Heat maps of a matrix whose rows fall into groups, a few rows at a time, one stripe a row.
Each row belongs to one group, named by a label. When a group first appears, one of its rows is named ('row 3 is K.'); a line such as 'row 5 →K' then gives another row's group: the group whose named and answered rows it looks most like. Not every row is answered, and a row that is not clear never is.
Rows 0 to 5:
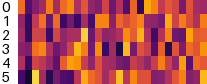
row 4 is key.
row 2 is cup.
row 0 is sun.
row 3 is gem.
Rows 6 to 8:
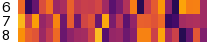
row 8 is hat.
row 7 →hat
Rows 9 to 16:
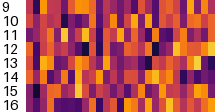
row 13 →key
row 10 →cup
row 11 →gem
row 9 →key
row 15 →key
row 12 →cup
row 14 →hat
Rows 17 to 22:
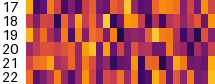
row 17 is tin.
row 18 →gem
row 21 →gem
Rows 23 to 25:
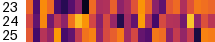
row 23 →cup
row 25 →tin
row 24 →key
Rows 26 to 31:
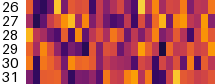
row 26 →sun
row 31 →cup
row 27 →sun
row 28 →hat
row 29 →cup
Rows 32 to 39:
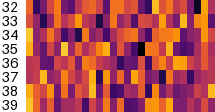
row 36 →sun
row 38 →gem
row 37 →gem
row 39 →hat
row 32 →tin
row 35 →hat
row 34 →tin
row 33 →sun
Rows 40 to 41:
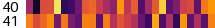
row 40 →tin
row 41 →gem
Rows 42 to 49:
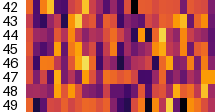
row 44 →sun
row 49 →key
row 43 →sun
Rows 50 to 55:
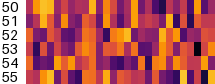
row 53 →tin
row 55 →gem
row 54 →sun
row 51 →gem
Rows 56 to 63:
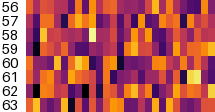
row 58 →cup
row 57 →key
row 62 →cup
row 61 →key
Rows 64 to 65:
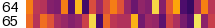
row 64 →hat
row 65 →gem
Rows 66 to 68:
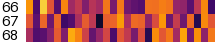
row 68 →sun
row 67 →tin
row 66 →hat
